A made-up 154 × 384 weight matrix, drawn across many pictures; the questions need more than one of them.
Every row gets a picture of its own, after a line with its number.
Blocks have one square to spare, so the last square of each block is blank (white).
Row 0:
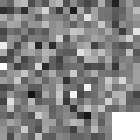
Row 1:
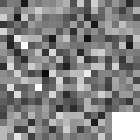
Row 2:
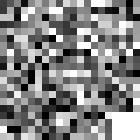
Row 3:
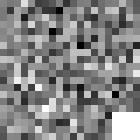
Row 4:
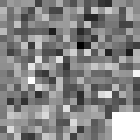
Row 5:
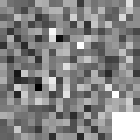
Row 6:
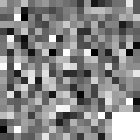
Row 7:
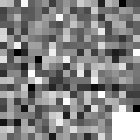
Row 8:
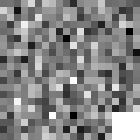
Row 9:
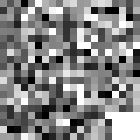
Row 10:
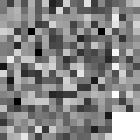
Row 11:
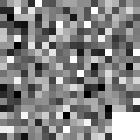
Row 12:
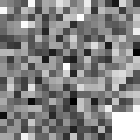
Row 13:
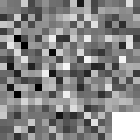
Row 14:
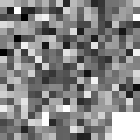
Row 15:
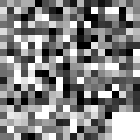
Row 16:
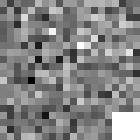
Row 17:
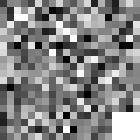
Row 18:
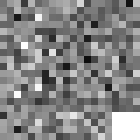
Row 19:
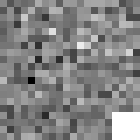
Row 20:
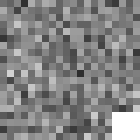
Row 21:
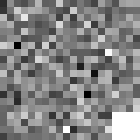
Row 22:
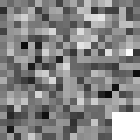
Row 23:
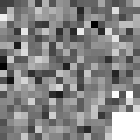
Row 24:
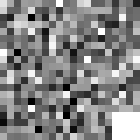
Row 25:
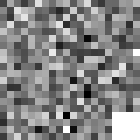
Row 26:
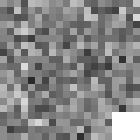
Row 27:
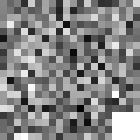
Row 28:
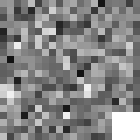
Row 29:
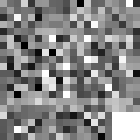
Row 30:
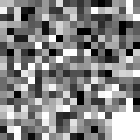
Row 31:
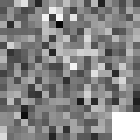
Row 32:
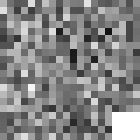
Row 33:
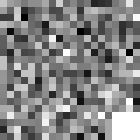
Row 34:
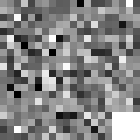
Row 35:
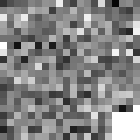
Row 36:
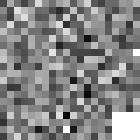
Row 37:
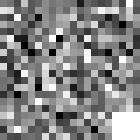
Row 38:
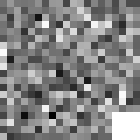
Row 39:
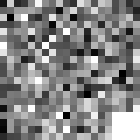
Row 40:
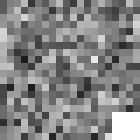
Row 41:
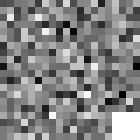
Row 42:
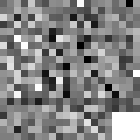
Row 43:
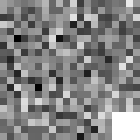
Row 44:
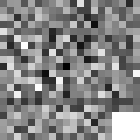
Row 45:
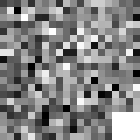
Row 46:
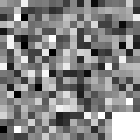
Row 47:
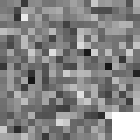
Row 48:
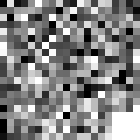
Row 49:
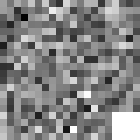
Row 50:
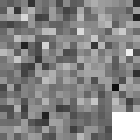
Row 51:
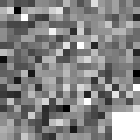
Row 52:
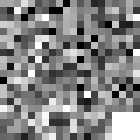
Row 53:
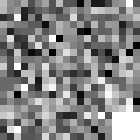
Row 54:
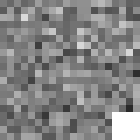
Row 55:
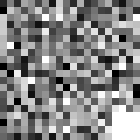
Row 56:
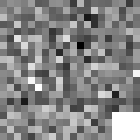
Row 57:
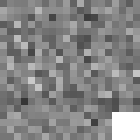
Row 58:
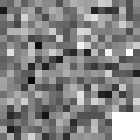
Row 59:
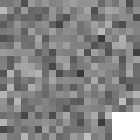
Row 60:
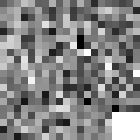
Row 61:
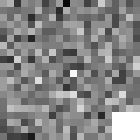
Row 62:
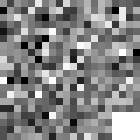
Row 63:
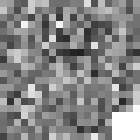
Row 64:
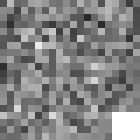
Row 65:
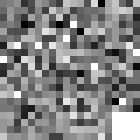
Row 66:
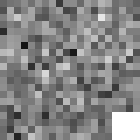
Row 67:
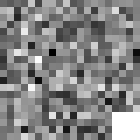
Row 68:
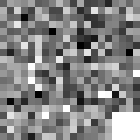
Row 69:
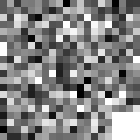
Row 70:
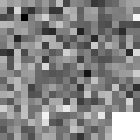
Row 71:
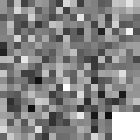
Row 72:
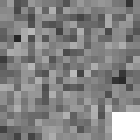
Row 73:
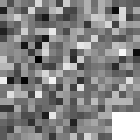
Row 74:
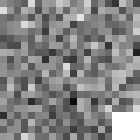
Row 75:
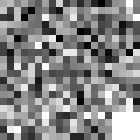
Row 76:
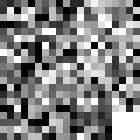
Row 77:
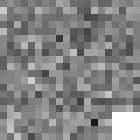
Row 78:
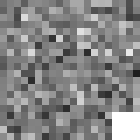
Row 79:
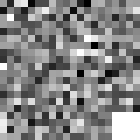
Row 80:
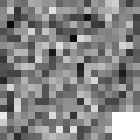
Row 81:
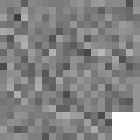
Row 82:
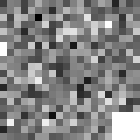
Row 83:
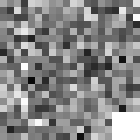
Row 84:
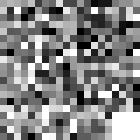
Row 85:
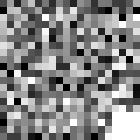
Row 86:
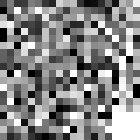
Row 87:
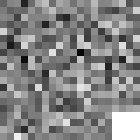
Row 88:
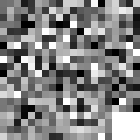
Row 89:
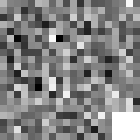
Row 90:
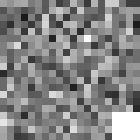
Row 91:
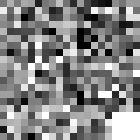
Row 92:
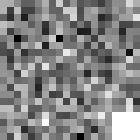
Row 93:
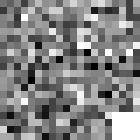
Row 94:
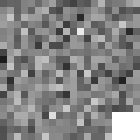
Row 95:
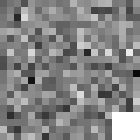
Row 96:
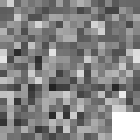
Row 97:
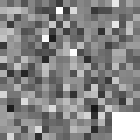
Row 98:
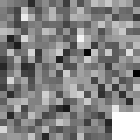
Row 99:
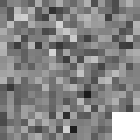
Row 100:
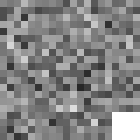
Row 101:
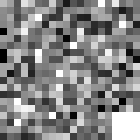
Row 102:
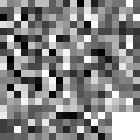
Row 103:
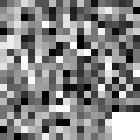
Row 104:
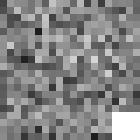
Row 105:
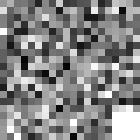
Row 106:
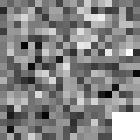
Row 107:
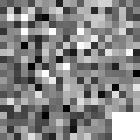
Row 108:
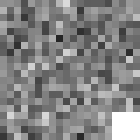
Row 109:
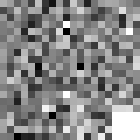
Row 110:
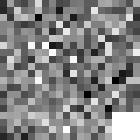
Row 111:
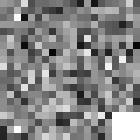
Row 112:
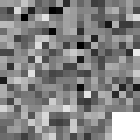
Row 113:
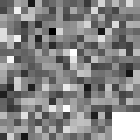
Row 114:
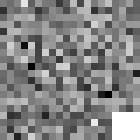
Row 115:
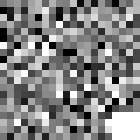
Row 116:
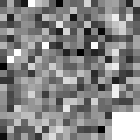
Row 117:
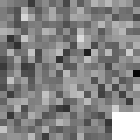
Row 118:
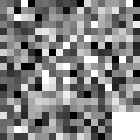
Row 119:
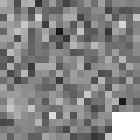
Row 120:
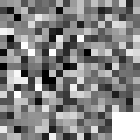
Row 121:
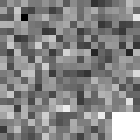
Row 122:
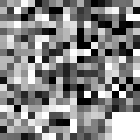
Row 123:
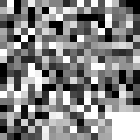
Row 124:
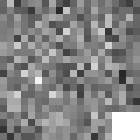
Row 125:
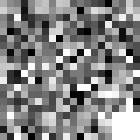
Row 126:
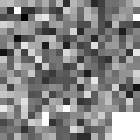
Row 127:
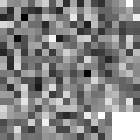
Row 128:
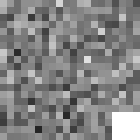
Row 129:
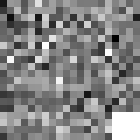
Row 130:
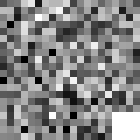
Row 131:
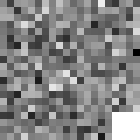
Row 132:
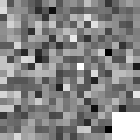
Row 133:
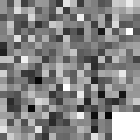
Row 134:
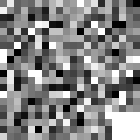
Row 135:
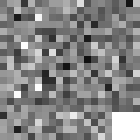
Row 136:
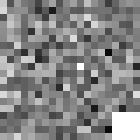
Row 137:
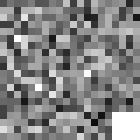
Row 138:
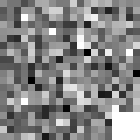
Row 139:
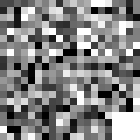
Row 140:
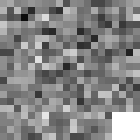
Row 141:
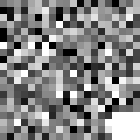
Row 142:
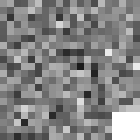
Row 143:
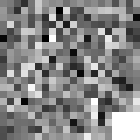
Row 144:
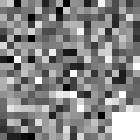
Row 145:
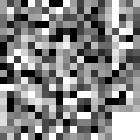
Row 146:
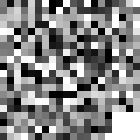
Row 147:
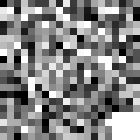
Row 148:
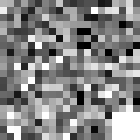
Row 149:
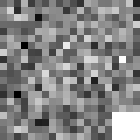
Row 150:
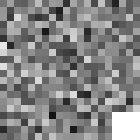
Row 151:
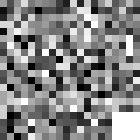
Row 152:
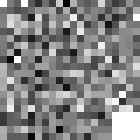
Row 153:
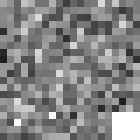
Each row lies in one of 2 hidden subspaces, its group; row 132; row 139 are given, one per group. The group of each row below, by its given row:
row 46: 139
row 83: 139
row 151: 139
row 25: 132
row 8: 132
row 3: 139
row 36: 132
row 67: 132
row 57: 139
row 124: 132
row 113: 132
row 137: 139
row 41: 132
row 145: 132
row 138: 139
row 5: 139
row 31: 132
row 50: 139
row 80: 132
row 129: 132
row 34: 139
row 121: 139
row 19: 139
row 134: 132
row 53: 139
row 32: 132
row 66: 139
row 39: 132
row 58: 139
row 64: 132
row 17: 132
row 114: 139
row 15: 139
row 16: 139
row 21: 132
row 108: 139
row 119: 132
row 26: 139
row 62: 139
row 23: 132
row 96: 132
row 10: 132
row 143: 132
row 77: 139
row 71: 132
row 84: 139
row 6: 139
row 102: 139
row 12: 132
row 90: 132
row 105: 139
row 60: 139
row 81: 139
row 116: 132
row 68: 139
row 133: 132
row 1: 139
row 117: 139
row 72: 132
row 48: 132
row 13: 139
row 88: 132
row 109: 132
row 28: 132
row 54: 139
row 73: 139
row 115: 132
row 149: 139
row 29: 139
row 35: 132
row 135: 139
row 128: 132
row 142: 132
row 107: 139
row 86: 132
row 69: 132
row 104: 132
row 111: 139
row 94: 132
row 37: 139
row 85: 132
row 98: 139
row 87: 139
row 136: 132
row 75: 139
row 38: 132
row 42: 139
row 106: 139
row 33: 139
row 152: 132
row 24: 132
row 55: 132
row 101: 132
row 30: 139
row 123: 132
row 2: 139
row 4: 139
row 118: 139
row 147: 139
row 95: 139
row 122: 139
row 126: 139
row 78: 139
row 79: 132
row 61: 132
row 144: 132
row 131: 132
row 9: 139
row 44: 139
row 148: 139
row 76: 139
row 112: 139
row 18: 139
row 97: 132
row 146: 132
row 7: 132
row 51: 139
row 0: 132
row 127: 139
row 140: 139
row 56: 139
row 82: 132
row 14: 139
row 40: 132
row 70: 139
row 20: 132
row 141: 132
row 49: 132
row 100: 139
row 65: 132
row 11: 132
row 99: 132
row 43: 139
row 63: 132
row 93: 139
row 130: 132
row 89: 139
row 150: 132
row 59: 132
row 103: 139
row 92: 139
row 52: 139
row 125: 139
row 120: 139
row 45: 139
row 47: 139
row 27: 132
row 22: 139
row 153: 132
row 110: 132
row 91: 139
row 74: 132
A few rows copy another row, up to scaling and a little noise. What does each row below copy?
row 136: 132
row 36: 25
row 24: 128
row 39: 48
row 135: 18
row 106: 22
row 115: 141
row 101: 153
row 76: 50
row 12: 74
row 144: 61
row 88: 65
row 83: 26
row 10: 146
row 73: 62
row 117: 98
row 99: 17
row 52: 112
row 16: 19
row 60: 103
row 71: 133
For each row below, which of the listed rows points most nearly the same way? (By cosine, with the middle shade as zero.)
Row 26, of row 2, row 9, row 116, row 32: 9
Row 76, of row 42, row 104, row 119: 104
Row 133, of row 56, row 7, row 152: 56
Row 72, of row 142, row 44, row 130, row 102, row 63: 63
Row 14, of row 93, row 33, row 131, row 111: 33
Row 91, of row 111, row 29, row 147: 111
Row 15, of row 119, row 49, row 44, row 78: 44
